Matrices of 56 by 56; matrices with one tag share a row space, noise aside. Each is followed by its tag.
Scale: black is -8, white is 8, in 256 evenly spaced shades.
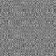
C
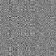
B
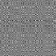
C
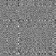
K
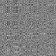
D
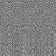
C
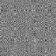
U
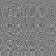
B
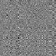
K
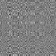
B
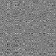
D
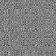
C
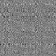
C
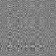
B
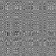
D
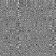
K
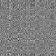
B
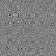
B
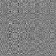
B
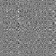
K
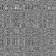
D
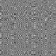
U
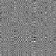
U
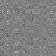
D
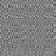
C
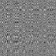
D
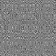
C
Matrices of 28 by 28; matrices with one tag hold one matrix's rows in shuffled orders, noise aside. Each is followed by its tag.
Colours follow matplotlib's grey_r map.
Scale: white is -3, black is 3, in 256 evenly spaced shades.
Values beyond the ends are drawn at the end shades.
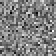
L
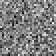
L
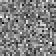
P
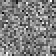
P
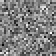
P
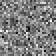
P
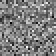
L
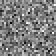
L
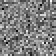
P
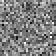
P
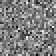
L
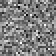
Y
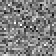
Y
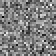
P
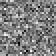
Y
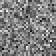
P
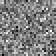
P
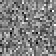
L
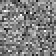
Y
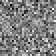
L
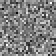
P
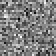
Y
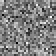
P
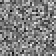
L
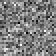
Y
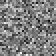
Y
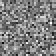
P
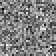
P
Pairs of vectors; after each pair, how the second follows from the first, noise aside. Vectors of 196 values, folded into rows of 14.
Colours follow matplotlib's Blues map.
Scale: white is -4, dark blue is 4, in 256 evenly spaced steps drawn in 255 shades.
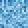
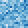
shuffled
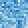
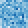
shuffled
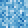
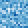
shuffled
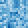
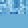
partly zeroed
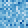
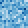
shuffled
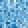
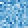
shuffled
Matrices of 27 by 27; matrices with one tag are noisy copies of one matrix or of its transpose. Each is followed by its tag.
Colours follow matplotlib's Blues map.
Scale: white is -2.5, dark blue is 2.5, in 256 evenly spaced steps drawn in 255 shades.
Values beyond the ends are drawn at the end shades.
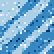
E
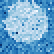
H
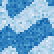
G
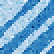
E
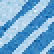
E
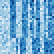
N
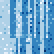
N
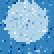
H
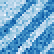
E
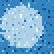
H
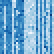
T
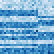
N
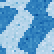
G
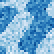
G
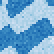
G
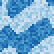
G
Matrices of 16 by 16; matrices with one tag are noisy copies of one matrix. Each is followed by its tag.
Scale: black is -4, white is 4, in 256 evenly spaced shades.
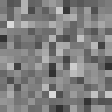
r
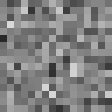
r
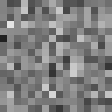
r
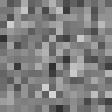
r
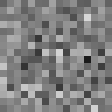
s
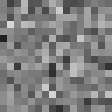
r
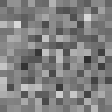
s
